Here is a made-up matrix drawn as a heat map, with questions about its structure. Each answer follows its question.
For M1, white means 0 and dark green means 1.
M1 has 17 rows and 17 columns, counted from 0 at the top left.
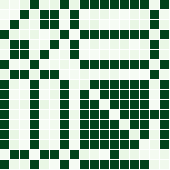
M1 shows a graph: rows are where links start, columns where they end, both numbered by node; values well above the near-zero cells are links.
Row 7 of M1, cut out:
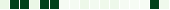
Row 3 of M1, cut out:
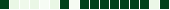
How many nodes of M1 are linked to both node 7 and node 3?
0
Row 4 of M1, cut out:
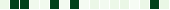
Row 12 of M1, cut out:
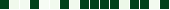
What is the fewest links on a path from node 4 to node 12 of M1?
3
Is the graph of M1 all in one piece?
yes
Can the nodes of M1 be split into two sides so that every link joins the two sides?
no
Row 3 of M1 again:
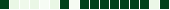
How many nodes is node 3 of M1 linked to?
10
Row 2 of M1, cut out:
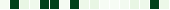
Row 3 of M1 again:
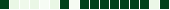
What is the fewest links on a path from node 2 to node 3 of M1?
3
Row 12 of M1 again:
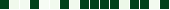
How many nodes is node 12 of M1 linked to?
10
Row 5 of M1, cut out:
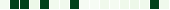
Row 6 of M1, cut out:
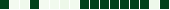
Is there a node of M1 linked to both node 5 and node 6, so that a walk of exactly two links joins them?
no
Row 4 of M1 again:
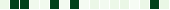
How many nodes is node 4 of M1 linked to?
5
